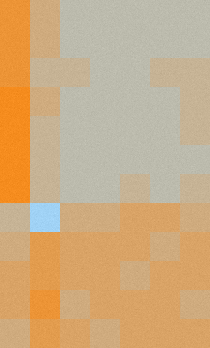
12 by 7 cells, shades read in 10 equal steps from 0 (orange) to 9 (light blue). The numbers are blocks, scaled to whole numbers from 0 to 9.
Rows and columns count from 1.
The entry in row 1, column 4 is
6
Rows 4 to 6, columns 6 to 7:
6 5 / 6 5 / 6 6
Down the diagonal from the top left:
1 4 5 6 6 6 5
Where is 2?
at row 9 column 2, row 10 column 2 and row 12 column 2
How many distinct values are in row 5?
3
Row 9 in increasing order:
2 3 3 3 3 4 4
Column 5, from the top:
6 6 6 6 6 6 5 3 3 4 3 3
